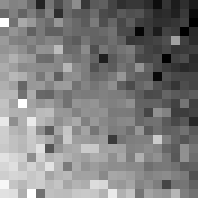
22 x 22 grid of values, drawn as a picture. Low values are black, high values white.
The field climbs toward the bottom left. The halves do not mirror each other. The ninth with the lowest average is the top right. Overall the values sit about 50% of the way up the scale. The bottom left is the ninth with the highest average. There are no regular stripes.
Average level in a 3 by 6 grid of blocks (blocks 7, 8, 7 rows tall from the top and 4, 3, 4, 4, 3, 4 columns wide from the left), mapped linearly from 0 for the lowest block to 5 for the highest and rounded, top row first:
3 2 2 1 0 0 / 4 3 3 2 2 1 / 5 4 4 3 3 2
